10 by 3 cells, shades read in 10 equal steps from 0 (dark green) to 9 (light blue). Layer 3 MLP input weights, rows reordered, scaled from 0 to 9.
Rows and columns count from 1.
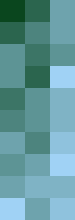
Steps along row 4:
down up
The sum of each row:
8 12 13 16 15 16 18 20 20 23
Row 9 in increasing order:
6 7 7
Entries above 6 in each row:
0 0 0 1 1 1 1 1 2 2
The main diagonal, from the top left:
0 4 5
